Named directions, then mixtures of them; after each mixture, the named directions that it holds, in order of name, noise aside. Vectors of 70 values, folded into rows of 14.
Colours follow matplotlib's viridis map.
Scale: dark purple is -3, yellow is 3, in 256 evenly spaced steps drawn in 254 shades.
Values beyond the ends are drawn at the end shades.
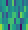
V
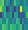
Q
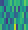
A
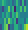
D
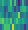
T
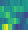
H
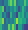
A, D, T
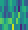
T, V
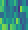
Q, T, V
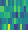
D, H, V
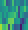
H, V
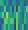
A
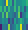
V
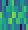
Q, T, V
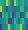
Q, V
